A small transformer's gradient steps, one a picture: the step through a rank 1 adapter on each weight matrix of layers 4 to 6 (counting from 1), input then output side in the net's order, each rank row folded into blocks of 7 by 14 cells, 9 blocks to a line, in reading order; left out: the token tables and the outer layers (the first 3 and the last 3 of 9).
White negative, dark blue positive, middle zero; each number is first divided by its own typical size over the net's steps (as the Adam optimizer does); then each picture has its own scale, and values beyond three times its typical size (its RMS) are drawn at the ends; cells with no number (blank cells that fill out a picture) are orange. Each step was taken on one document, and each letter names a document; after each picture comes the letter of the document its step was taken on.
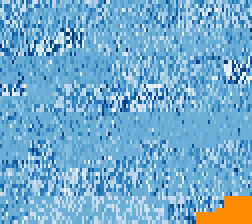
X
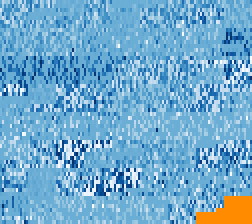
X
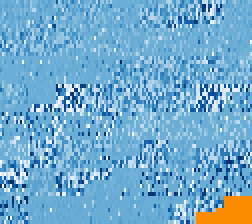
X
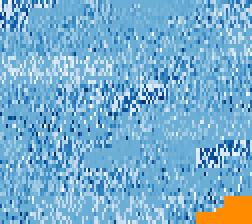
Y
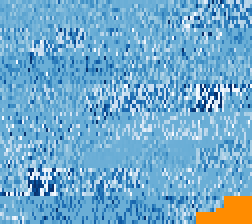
Y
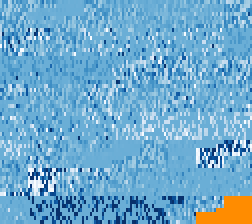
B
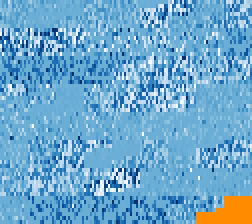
B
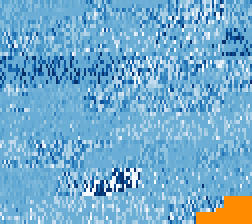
X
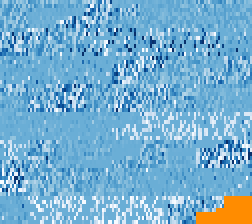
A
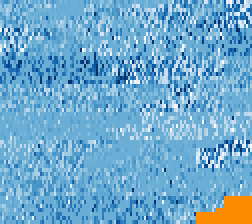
B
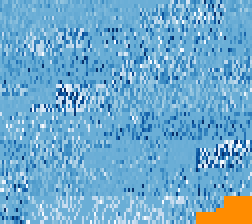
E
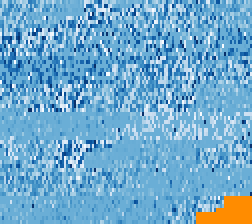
A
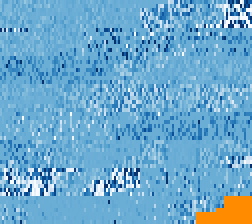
E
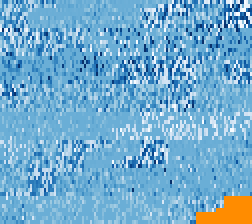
B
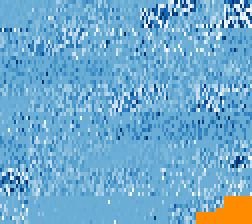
E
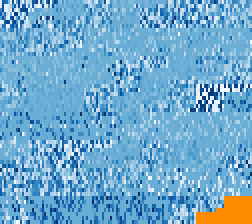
X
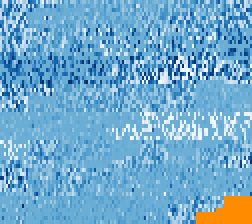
A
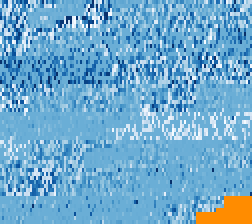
A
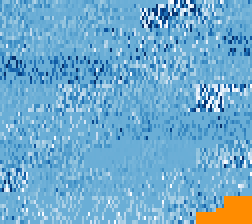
E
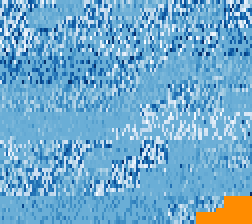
A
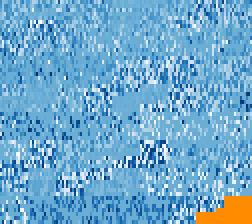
X
